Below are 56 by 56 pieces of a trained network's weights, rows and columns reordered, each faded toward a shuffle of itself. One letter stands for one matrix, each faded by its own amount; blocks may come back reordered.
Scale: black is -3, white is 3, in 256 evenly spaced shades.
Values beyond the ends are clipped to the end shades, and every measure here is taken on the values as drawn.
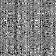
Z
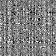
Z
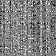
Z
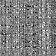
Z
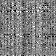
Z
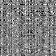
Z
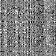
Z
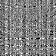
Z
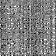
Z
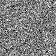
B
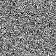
B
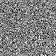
B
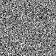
B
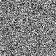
B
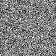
B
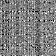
Z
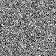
B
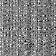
Z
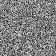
B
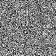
B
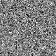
B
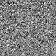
B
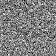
B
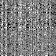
Z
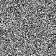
B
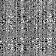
Z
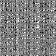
Z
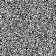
B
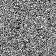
B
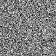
B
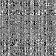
Z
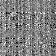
Z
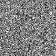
B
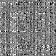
Z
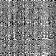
Z
